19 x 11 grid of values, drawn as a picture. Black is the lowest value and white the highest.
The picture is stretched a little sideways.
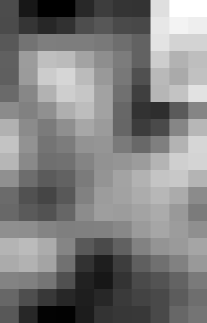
Mirror symmetry: none. Ninth with the highest average: top right. Average level on the scale: 50%. Grain: blotchy. Stripes: none. Odd patch: higher, in the top right.
